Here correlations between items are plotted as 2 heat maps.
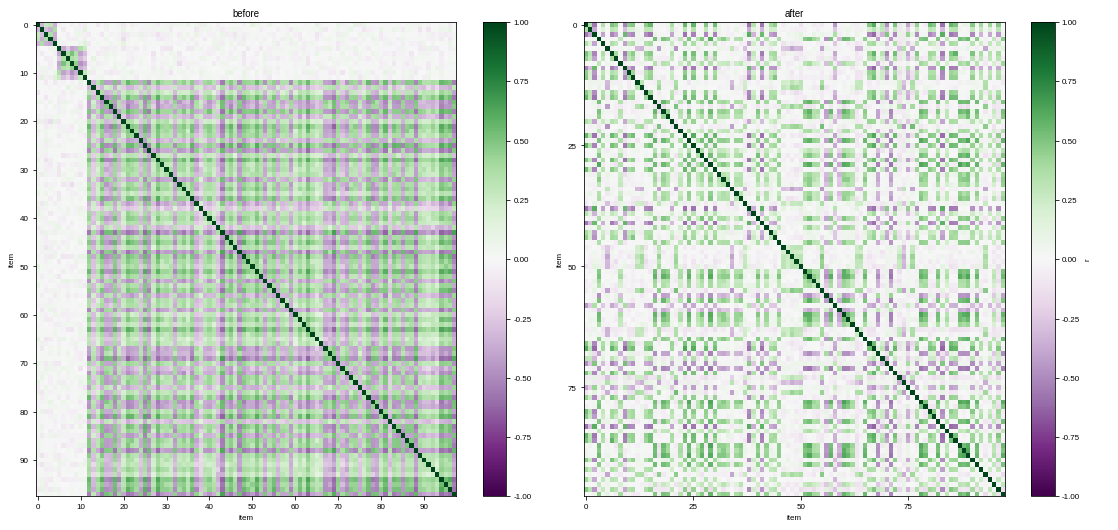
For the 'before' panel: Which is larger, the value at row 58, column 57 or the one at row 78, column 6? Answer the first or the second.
the first
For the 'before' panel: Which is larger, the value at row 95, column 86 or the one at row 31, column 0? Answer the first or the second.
the first
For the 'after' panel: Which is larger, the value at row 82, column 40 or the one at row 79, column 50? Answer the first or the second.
the first
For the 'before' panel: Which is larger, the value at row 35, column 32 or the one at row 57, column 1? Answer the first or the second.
the second
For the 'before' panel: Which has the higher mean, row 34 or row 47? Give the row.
34
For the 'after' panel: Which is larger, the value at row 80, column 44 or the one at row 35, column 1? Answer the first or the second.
the first
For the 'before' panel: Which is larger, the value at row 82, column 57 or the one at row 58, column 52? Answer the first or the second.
the second
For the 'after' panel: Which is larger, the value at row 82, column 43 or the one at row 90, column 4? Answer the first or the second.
the second
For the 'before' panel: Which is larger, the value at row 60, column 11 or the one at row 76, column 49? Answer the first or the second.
the second
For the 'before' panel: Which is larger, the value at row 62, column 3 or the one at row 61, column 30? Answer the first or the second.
the second
